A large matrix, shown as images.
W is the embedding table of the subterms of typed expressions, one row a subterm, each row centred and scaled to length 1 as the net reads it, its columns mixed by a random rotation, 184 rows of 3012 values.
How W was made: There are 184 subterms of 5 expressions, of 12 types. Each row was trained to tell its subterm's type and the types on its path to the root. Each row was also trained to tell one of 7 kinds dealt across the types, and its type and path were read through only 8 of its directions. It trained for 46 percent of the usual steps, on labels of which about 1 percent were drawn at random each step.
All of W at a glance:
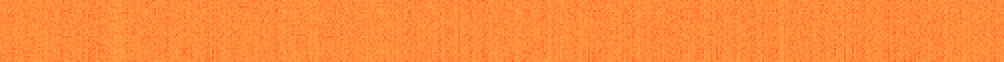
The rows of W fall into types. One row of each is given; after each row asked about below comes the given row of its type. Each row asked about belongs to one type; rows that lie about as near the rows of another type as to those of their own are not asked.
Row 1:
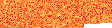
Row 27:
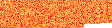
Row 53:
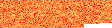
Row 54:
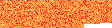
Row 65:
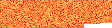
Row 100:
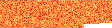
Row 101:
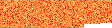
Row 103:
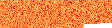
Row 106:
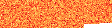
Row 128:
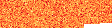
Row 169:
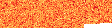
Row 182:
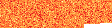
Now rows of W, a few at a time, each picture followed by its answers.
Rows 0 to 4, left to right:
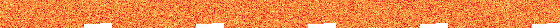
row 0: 101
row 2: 182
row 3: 169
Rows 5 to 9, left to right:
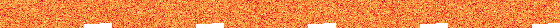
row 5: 106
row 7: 100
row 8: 128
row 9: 65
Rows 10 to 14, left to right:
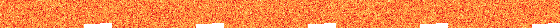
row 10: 100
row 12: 54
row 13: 101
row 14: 53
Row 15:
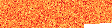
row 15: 27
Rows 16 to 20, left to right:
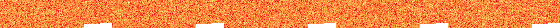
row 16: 128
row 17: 182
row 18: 100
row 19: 103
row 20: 128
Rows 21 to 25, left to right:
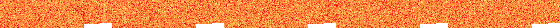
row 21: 1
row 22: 182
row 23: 103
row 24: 128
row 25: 54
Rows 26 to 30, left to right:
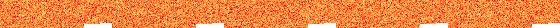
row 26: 101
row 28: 103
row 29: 106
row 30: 101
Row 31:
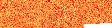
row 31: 169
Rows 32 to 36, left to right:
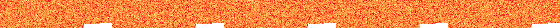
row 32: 169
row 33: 128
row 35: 182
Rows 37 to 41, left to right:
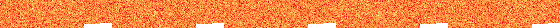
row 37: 101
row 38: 101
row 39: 100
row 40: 101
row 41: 103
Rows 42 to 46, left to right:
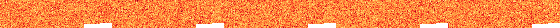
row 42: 128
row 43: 65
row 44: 65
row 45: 54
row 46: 27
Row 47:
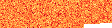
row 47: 103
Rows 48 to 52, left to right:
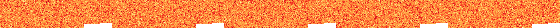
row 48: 128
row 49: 1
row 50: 182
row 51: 1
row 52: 169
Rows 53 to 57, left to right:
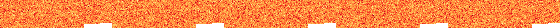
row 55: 54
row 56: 103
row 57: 54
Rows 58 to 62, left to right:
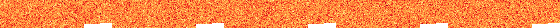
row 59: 169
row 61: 128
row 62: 182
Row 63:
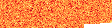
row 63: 100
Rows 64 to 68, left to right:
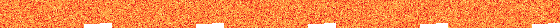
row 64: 65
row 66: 182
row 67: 65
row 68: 103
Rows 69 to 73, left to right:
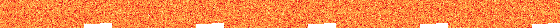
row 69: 54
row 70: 182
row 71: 65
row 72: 128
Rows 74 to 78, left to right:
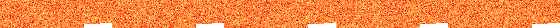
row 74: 128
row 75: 101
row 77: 101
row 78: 128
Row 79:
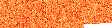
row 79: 100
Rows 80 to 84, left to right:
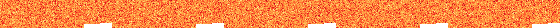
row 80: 182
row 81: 101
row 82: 106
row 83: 53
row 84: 169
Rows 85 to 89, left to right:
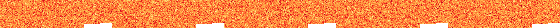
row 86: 101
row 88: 182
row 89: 27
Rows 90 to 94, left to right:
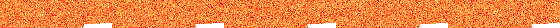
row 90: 101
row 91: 106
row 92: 182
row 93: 106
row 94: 65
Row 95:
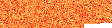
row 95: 53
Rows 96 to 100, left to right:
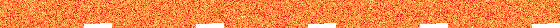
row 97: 106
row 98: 65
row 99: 106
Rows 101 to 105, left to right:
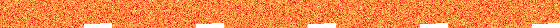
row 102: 54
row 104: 106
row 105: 103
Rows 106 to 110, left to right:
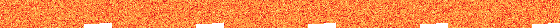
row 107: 100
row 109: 54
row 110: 169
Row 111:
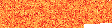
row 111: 54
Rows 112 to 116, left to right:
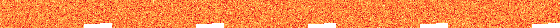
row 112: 106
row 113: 1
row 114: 54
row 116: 103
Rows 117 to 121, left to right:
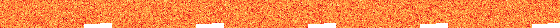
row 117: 27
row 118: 106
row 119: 65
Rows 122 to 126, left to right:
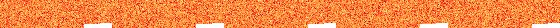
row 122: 27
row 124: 103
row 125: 182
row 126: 169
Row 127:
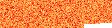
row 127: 103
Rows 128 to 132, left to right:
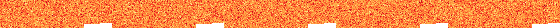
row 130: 54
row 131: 53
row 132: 65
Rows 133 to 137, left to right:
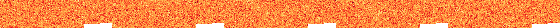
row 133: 103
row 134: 53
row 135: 128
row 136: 101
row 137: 100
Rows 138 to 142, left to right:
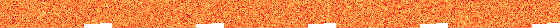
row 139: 103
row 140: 1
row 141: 169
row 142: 100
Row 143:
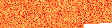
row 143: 182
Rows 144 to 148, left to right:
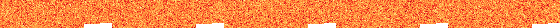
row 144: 128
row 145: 65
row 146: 54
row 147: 65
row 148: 53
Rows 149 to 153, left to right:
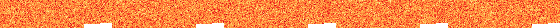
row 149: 182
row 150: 101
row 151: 128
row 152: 128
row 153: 128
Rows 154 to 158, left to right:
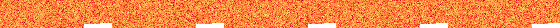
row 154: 169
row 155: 54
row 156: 1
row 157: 169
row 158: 182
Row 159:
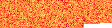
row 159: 1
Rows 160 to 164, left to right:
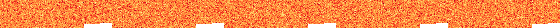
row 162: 1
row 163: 101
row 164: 65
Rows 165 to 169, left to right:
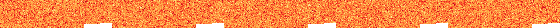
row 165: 54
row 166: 65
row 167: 103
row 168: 182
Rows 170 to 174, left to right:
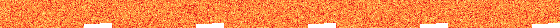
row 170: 128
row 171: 1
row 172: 169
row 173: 169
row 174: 182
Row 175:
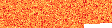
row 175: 53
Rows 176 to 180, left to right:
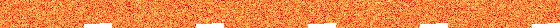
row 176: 101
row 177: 169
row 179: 101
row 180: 106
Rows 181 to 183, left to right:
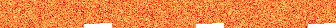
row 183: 65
